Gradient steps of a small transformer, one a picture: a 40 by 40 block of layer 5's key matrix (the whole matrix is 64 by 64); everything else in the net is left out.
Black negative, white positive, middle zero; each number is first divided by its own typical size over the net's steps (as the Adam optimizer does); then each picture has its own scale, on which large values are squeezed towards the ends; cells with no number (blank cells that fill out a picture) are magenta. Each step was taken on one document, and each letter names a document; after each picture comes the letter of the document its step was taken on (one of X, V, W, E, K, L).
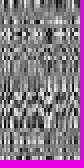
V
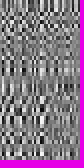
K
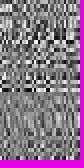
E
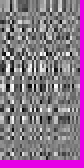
K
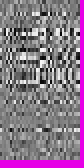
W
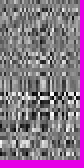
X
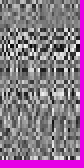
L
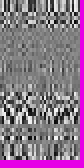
K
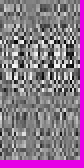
E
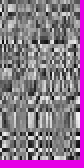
E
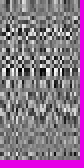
K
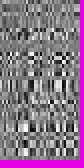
X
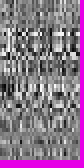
V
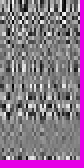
K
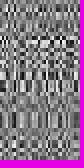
E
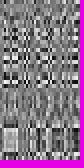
W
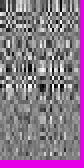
K
